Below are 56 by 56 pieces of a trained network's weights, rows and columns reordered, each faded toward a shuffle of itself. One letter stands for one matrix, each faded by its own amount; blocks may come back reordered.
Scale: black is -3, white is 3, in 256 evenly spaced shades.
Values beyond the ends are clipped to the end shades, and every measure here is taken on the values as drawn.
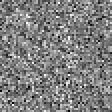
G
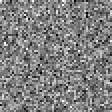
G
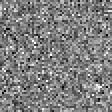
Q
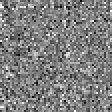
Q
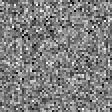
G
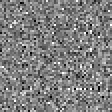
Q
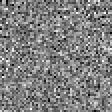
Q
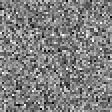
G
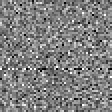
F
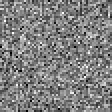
G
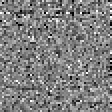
F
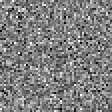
Q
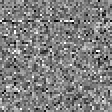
F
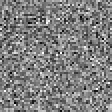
Q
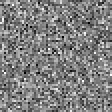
G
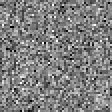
G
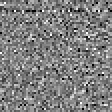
F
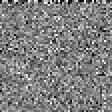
F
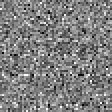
F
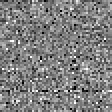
F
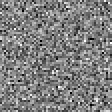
G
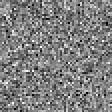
Q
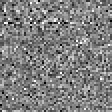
Q
